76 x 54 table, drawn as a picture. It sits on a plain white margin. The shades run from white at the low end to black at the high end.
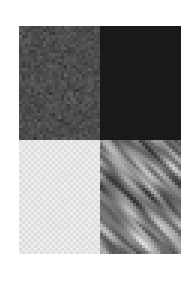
It is made of 2 by 2 panels. Panel 1,1: high, fine-grained, faint in contrast. Panel 1,2: very high, flat. Panel 2,1: very low, checkered, faint in contrast. Panel 2,2: middling, slanting down to the right, strong in contrast.
